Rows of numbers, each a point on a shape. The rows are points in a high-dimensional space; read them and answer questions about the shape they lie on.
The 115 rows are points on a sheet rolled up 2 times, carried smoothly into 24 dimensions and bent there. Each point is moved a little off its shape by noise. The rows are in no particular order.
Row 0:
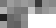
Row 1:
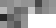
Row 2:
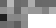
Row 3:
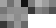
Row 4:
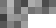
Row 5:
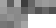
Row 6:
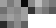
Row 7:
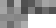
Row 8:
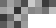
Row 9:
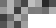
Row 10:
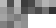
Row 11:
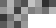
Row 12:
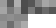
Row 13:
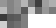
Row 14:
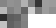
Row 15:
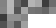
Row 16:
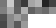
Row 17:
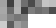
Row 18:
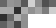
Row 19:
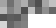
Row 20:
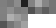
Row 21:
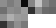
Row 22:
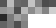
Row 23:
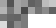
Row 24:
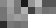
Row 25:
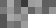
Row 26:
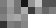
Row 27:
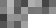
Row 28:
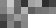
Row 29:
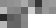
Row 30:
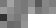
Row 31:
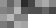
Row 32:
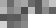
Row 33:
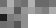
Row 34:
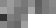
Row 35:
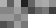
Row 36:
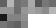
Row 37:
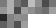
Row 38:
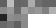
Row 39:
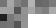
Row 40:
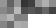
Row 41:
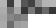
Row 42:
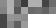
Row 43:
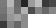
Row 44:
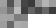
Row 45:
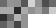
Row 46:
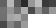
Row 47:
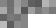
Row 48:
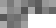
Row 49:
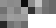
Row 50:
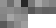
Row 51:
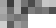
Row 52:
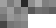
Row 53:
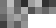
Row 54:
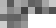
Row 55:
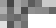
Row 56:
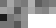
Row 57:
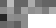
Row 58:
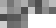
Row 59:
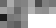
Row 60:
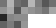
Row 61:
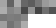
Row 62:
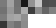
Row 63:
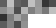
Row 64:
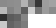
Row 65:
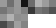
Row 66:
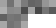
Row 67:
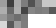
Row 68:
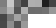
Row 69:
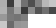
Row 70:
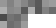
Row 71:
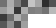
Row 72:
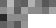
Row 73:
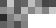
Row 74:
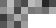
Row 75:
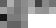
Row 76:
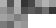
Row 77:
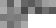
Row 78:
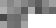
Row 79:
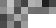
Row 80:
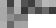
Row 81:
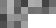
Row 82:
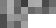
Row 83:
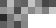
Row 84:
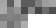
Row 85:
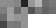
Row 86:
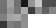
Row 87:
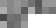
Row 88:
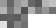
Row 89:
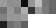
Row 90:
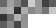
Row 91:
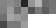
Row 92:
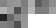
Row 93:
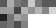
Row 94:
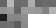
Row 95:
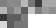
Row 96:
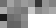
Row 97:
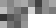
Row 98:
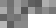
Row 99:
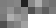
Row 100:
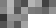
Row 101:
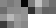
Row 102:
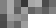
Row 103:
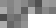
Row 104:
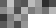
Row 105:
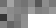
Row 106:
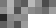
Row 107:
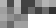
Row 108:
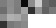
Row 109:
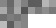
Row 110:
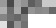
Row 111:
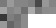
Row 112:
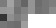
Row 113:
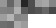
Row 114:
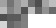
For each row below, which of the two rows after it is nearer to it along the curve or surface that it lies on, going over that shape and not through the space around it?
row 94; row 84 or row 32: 32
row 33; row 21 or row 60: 60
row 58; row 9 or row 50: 50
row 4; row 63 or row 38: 38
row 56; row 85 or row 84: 85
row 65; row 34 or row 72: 72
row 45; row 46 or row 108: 46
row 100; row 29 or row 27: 27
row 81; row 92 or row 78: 92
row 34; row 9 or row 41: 41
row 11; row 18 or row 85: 18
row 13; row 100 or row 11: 100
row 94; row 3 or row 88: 88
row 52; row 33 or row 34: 33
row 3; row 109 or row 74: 74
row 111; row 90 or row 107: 107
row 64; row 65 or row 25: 25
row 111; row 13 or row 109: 109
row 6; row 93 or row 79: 79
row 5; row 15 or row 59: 15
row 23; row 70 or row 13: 13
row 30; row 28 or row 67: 67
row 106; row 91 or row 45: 91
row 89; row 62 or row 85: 62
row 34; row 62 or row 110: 110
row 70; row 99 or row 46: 99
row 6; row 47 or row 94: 94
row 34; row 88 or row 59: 59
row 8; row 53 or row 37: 53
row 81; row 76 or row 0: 0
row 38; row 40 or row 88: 88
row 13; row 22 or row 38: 38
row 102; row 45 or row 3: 3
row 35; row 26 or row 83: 26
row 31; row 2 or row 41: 41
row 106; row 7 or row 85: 85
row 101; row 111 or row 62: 62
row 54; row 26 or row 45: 26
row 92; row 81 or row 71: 81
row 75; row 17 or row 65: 17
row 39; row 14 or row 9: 14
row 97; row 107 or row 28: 107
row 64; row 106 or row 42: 106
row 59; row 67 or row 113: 67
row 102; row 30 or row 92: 92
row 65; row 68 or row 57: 68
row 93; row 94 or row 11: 11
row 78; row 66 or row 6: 66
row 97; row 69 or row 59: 59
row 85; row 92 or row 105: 92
